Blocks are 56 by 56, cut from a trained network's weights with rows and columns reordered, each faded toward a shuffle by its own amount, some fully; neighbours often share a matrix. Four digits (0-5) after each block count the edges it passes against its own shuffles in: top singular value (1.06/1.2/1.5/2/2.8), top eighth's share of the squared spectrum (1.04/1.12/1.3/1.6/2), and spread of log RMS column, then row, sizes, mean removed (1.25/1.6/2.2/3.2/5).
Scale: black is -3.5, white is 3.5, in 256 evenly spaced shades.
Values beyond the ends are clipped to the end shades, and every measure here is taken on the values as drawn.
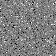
0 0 0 0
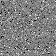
0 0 0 0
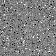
1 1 1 0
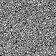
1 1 0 0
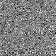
2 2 0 0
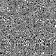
3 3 1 1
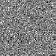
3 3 1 1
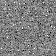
0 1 0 0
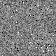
0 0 0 0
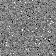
0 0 0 0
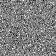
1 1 0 0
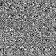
3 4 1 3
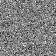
2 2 0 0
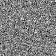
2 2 0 0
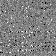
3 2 0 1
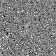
1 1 0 0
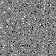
1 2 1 1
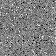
1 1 0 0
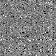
2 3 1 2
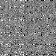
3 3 0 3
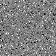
1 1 0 0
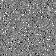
1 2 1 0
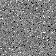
0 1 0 0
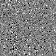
2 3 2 1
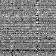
4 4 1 2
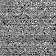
3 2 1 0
